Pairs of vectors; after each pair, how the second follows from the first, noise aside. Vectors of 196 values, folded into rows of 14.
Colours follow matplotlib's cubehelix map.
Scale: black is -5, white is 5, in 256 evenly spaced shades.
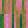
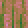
shrunk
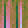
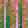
negated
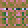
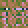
negated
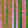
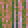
negated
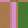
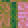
negated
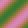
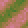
shrunk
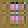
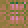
shrunk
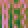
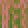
shrunk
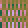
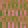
shrunk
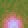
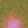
shrunk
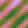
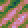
negated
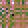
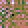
copied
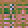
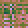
copied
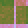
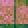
negated
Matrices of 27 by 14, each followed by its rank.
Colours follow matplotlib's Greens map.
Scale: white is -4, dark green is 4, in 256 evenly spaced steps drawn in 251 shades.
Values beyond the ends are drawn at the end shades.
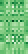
two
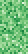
full rank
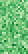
full rank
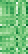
two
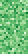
full rank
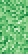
full rank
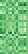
two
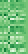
two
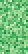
full rank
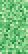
full rank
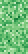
full rank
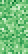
full rank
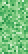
full rank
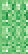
two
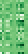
two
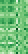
two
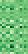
two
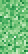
full rank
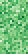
full rank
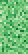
full rank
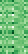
two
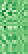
two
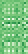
two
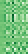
two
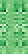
two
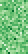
full rank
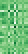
two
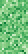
full rank
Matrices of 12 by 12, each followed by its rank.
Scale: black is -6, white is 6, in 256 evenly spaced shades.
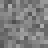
full rank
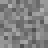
full rank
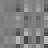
one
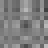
one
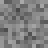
full rank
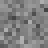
full rank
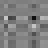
one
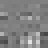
two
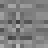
two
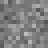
full rank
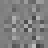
two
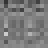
two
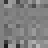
two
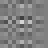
one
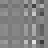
one
